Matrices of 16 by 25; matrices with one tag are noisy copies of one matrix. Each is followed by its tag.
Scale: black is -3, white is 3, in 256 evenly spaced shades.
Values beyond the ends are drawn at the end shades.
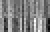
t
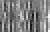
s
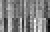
t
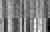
t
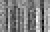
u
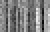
u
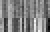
t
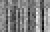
u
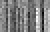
u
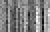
u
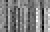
u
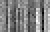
u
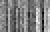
u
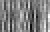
s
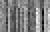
u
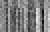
u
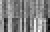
t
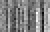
u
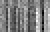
u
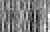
s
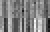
t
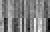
t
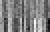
t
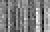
u
